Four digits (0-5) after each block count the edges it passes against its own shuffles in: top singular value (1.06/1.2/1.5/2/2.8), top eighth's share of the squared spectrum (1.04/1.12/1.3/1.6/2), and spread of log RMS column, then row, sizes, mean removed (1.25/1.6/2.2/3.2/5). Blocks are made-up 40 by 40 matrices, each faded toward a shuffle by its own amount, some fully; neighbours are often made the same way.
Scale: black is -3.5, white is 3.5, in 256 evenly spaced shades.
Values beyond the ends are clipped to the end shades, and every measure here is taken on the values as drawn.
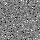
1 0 0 0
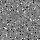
0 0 0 0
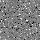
0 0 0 0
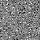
3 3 1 0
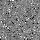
0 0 0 0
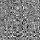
3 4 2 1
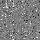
1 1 0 0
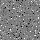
0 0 0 0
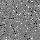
0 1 0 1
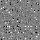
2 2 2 1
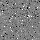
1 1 0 0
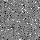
0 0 0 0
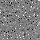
0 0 0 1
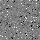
0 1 0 0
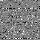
2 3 0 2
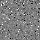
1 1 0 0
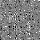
3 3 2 1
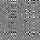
4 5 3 2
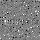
2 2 0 1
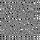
4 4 2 2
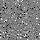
3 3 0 1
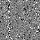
1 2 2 0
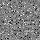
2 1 0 0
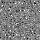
2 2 0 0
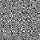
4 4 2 2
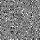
3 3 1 1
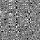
3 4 2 1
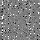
3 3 2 1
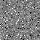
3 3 0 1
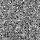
2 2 0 0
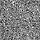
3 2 0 0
